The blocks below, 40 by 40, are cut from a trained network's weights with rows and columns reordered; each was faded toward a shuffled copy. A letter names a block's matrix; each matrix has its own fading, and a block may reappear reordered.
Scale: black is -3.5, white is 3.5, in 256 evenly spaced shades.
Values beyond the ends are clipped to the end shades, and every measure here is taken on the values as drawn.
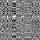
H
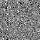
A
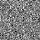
A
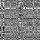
H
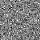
A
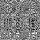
H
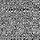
H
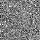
A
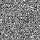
A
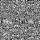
A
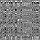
H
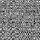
H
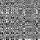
H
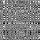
H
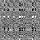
H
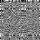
H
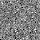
A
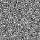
A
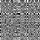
H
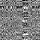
H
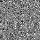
A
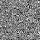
A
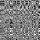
H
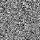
A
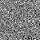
A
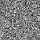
A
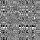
H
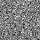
A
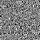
A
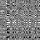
H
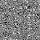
A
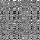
H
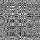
H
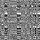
H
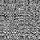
H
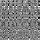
H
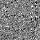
A
